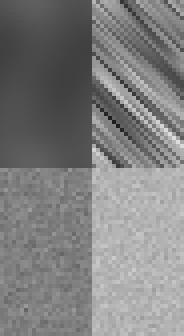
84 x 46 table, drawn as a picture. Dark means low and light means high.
It is made of 2 by 2 panels. Panel 1,1: low, smooth, faint in contrast. Panel 1,2: middling, slanting down to the right, strong in contrast. Panel 2,1: middling, fine-grained, faint in contrast. Panel 2,2: high, fine-grained, faint in contrast.
